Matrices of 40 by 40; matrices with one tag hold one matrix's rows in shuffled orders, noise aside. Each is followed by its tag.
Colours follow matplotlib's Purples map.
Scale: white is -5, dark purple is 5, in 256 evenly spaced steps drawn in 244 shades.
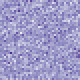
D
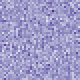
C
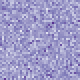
C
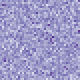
C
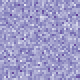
D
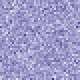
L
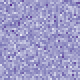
D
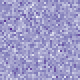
D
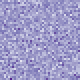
D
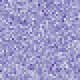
L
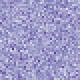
L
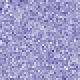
L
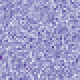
L
